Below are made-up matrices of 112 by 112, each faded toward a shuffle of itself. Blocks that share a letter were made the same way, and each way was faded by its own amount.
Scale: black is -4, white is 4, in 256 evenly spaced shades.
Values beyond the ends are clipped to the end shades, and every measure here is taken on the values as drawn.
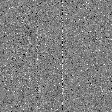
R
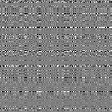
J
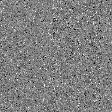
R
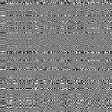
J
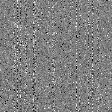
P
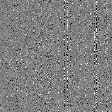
P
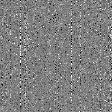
P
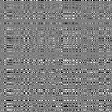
J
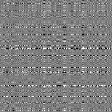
J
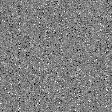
R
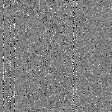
P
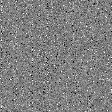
R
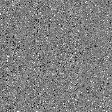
R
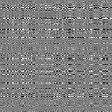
J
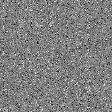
R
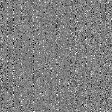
P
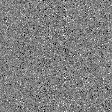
R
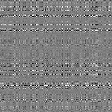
J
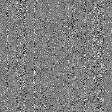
P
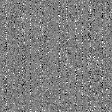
P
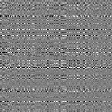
J
